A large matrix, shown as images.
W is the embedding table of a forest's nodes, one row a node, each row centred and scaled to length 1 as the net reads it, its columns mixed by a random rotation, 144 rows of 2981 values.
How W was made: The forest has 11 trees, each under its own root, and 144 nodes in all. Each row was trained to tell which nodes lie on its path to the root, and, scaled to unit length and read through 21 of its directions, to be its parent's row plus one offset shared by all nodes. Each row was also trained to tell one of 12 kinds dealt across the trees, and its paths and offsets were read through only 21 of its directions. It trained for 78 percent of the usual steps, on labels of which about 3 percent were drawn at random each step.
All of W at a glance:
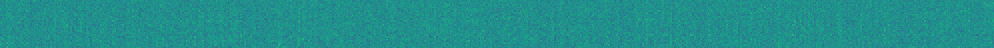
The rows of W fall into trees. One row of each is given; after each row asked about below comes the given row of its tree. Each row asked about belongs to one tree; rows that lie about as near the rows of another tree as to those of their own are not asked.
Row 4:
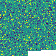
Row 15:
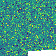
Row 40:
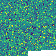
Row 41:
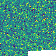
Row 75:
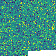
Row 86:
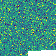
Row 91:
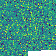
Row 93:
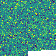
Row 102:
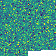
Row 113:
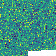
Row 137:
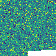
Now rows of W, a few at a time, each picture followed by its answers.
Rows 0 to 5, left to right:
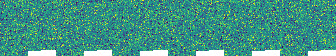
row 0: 102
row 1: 86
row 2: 102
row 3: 113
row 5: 113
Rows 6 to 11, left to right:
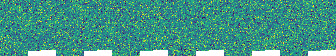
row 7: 40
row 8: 137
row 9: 41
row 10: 4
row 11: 15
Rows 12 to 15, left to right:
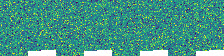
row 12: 93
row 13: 86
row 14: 4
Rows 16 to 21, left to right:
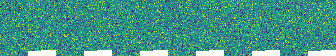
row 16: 75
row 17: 41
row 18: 86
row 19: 41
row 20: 93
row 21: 15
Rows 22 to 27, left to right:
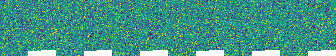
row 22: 102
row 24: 75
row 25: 137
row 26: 137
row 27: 40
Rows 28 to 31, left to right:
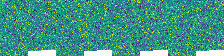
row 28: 113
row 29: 113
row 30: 75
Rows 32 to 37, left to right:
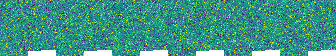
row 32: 102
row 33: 137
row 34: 102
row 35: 41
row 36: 86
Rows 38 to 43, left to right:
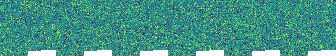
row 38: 4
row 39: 4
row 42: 137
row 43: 137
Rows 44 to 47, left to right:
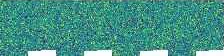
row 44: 93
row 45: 15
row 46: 4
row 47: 15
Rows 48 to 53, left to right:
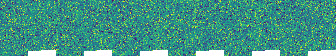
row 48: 75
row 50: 75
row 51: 137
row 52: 102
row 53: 4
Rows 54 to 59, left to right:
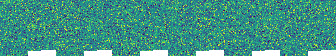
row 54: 93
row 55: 86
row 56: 40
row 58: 93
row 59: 41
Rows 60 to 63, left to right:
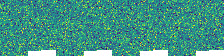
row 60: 40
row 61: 137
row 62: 40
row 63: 137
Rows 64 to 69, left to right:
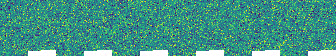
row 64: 75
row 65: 137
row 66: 75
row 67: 86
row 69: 113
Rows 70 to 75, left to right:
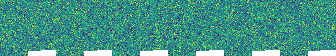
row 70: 15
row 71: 113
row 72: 75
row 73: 41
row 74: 15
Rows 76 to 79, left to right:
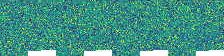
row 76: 40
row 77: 75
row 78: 91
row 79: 113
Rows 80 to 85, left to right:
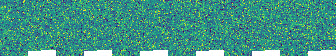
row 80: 15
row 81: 15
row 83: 102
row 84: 75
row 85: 137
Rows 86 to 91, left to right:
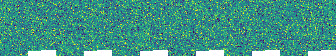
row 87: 102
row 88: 41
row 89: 15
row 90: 113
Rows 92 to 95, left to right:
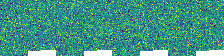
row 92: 75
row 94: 137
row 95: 113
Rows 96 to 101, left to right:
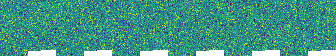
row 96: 15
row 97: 91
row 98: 113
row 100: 40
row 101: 41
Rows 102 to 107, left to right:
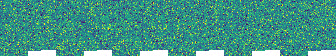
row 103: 102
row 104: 102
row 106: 41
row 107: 91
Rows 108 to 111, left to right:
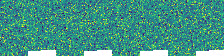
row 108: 75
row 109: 137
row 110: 137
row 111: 4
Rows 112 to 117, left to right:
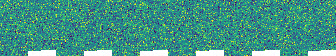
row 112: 93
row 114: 4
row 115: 86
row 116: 40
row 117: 113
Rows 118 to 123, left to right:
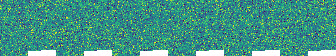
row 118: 86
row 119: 86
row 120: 4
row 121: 113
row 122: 40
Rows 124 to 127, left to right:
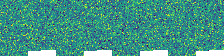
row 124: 40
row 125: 137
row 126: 41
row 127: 86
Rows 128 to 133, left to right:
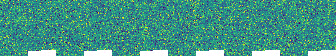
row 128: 113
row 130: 86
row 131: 4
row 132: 113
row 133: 113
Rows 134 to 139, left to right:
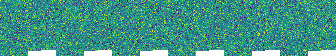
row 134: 4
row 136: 40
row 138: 41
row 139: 15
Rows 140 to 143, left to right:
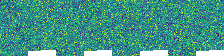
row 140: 75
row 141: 86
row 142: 41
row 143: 41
